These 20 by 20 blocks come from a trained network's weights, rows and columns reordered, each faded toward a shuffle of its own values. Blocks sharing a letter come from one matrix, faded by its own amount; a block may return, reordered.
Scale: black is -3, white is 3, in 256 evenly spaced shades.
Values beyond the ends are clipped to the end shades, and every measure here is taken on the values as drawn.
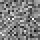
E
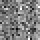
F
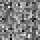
F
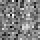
F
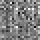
F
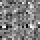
F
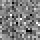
F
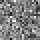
E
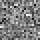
E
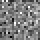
F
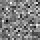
E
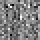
F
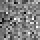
F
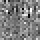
F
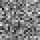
E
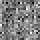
F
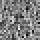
E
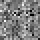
F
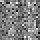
F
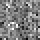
F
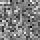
E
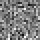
E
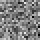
E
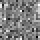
F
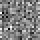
F
